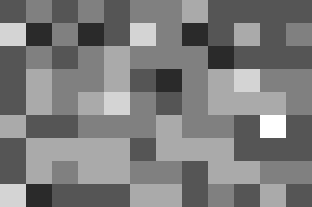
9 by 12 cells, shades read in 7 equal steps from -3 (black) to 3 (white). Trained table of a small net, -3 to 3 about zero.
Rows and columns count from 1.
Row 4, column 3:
0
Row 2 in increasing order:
-2 -2 -2 -1 -1 -1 0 0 0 1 2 2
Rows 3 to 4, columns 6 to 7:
0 0 / -1 -2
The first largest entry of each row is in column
8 1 5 10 5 11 2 2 1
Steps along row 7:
up same same same down up same same down same same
